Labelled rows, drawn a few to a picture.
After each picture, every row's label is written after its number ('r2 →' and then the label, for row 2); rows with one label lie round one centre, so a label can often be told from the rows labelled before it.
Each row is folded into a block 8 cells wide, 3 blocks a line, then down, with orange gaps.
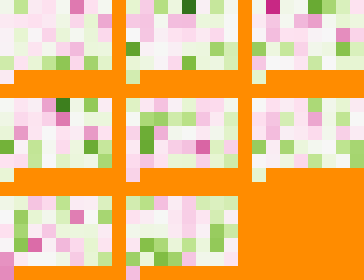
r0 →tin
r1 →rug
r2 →rug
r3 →rug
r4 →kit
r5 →rug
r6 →kit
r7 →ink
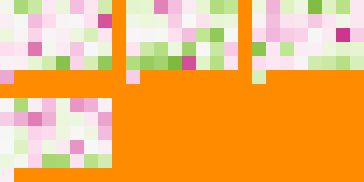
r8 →tin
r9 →ink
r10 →rug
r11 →tin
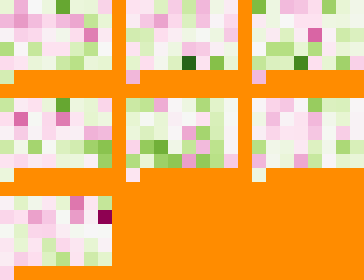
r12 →rug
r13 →tin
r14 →ink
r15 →rug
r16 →ink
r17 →rug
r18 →tin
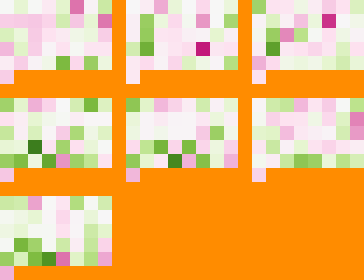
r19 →tin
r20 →kit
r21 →kit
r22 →ink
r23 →ink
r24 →tin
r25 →ink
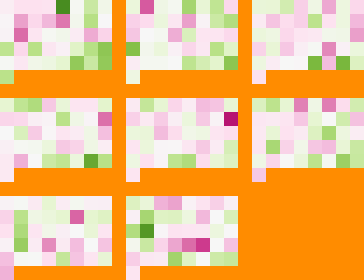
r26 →rug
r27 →rug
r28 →tin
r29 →tin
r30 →tin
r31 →tin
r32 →kit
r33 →kit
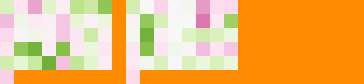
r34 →ink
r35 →kit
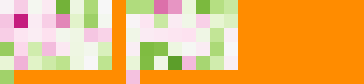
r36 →rug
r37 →ink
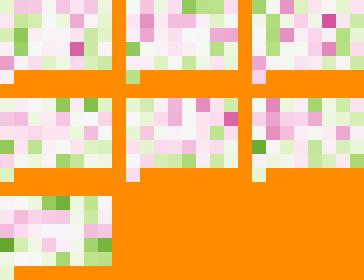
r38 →kit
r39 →rug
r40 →kit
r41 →rug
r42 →tin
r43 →rug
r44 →rug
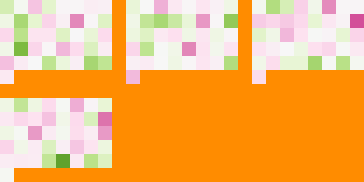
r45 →kit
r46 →kit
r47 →tin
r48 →tin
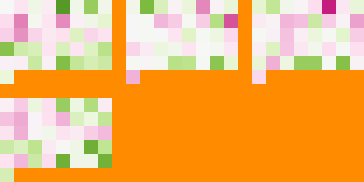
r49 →rug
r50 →tin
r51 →tin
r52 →rug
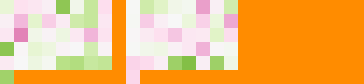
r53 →rug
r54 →tin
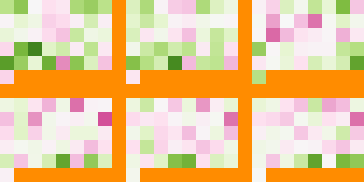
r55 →ink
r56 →ink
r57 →rug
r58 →tin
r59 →tin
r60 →tin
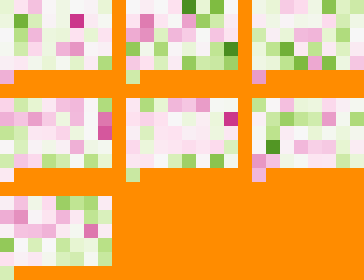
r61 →kit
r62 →rug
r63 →ink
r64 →tin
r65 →tin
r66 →kit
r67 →rug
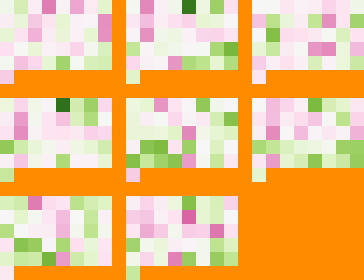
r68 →tin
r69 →rug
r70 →kit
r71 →rug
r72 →ink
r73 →rug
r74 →ink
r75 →rug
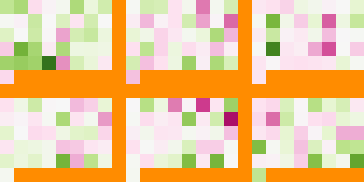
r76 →ink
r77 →tin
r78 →kit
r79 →tin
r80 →tin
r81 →rug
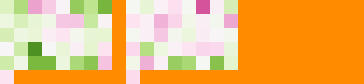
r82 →ink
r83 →tin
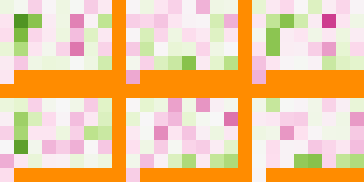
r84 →kit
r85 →tin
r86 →kit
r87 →kit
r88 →tin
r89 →tin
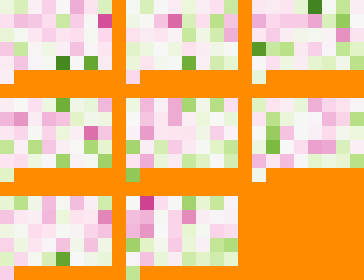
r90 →tin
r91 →tin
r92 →rug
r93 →rug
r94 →rug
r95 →kit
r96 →tin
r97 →rug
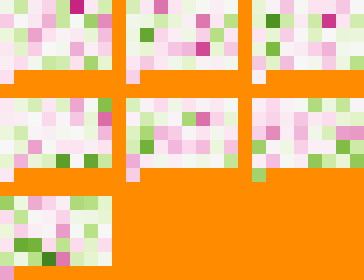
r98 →tin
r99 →kit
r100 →kit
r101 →tin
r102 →kit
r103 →rug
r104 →ink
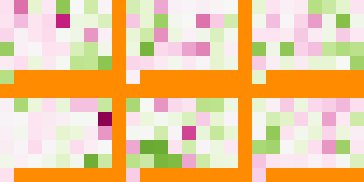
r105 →rug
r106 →kit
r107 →rug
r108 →tin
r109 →ink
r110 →kit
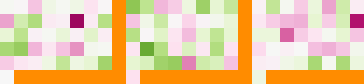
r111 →kit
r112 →ink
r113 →tin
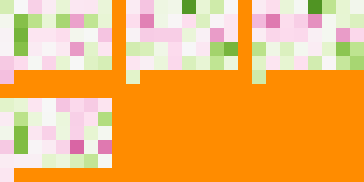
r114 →kit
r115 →rug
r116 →rug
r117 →kit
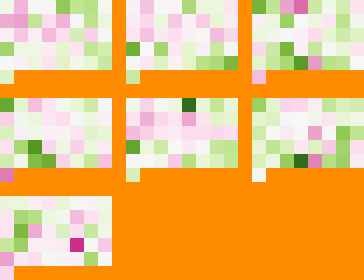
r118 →rug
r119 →rug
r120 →ink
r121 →ink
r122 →rug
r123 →ink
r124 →kit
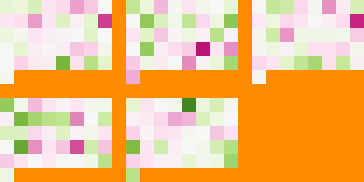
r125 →tin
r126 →kit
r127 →tin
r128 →kit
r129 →rug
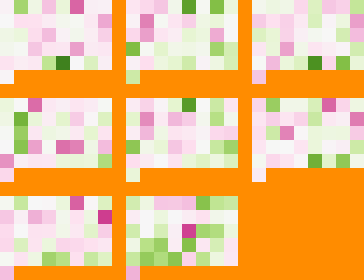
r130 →tin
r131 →rug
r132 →tin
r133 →kit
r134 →rug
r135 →tin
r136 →tin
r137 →ink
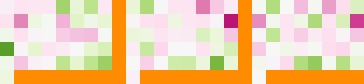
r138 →rug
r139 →tin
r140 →tin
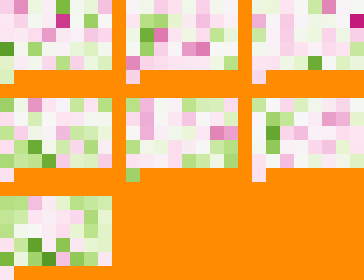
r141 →rug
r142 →kit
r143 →tin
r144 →ink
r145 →rug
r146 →kit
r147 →ink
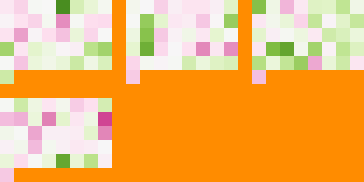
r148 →rug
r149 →kit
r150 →ink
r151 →tin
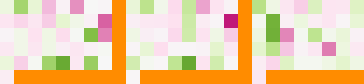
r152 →tin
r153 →tin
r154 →kit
